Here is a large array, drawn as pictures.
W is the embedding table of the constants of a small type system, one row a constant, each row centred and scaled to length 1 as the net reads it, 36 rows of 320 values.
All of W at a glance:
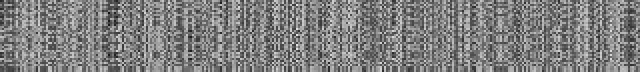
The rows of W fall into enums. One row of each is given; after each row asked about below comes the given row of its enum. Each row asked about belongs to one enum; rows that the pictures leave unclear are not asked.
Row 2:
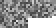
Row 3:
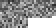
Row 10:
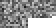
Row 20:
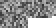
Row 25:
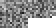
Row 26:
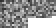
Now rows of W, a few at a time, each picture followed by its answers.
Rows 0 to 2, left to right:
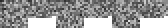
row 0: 26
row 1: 3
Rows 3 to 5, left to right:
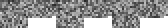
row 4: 26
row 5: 20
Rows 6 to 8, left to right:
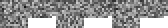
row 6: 10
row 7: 3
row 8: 26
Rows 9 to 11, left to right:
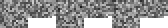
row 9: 2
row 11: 26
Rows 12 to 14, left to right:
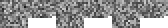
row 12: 10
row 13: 20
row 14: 2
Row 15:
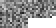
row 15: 25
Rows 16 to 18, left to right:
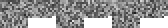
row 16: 3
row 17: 2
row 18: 25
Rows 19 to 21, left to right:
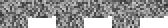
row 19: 20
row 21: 3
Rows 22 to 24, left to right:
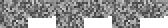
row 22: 2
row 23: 20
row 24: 2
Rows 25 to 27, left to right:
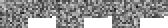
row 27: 10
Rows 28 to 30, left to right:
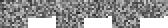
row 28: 26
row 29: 25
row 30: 2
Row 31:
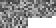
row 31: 3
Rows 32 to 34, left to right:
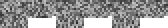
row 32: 20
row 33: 3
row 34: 3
